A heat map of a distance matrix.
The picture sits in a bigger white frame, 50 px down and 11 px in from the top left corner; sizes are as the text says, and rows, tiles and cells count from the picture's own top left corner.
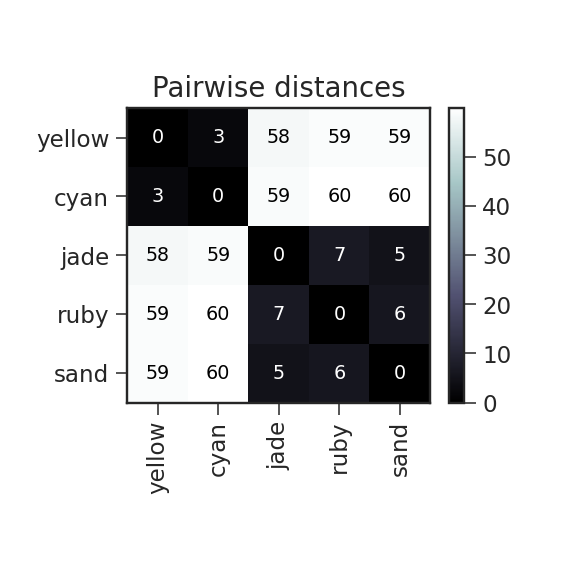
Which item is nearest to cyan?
yellow
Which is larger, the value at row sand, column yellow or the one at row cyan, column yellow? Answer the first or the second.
the first
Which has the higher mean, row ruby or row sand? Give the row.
ruby
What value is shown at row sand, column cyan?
60
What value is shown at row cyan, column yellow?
3
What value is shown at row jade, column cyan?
59
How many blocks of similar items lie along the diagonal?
2
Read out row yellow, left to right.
0 3 58 59 59
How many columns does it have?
5
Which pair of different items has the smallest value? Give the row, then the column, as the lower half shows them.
cyan, yellow
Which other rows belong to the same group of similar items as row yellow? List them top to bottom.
cyan
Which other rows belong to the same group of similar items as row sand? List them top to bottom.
jade, ruby
